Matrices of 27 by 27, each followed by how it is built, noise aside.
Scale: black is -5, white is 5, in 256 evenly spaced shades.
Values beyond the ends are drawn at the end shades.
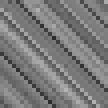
Toeplitz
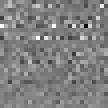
uneven rows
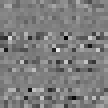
uneven rows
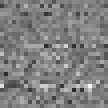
uneven rows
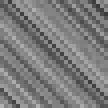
Toeplitz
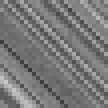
Toeplitz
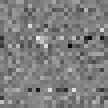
uneven rows
